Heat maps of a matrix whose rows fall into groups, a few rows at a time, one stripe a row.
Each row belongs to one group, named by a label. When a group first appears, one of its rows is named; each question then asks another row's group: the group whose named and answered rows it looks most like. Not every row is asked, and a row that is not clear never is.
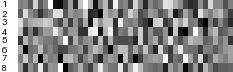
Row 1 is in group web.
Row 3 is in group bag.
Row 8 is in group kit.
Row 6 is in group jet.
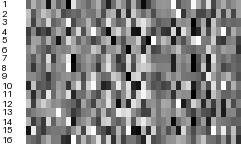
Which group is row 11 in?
kit
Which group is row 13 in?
bag
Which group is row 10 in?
web
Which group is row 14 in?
kit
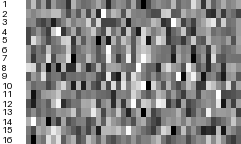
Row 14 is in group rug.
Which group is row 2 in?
bag
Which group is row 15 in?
bag
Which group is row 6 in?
kit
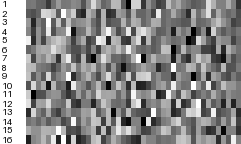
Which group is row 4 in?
kit
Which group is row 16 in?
rug
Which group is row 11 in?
jet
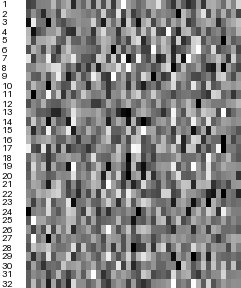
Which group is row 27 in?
rug
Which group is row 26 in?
kit
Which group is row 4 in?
jet
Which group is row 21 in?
rug
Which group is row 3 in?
rug
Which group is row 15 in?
kit
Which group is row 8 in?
bag
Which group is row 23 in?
kit
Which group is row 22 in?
bag
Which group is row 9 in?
web
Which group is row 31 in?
web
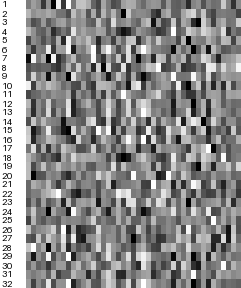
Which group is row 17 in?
rug
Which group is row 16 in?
jet
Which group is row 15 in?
jet
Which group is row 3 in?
web
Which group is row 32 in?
kit
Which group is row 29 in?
kit
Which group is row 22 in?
bag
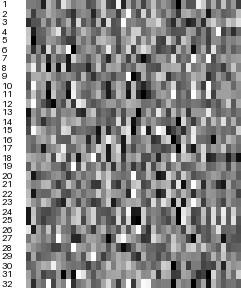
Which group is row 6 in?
kit
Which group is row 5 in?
jet
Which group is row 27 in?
bag
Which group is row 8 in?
rug
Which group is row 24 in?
web
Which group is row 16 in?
bag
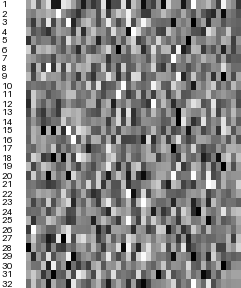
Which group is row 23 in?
kit
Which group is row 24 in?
web
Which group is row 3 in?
kit
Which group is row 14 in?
web
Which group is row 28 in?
rug
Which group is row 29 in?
kit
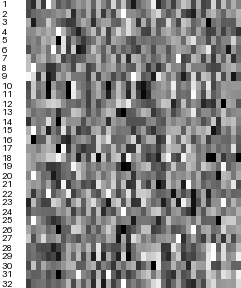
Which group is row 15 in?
rug
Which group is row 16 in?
jet
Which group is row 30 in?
rug
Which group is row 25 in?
rug
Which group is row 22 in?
kit
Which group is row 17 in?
rug
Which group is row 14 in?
rug
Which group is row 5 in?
rug
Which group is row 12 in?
bag
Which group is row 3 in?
jet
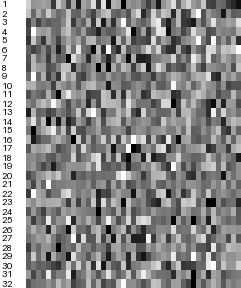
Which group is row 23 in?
bag
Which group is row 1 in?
bag
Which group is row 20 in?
bag
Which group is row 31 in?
kit
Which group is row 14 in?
rug
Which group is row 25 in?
kit
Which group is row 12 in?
bag
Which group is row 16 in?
jet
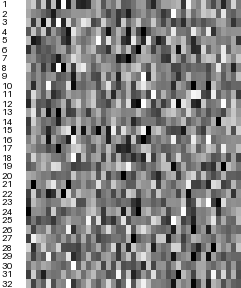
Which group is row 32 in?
kit
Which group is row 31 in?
web
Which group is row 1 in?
rug
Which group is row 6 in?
web
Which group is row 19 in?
bag
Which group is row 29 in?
kit
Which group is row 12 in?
web
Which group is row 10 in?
kit
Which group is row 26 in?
kit
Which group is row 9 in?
jet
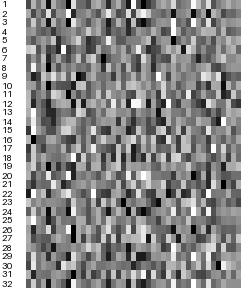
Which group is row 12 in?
jet
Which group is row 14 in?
rug
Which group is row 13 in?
rug
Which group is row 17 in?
web
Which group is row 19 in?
rug
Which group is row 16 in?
jet
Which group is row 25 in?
rug
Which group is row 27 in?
jet
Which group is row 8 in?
rug
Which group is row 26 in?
kit
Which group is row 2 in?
kit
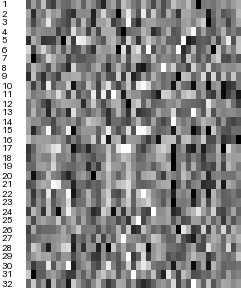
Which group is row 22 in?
kit
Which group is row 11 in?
bag
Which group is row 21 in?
bag
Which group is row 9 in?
web
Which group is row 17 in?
bag
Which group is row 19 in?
bag
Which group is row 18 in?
bag
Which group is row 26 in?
web
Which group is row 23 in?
kit
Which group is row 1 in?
web
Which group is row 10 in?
kit
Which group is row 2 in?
jet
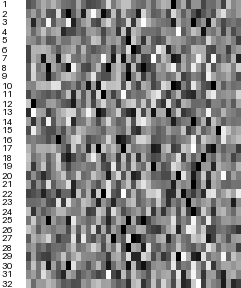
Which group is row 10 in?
bag
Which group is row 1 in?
bag
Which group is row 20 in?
web
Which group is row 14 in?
kit
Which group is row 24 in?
web
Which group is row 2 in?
web
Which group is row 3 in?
kit
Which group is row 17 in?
bag
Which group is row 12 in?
jet
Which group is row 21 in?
kit
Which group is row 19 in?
web
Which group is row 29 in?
web
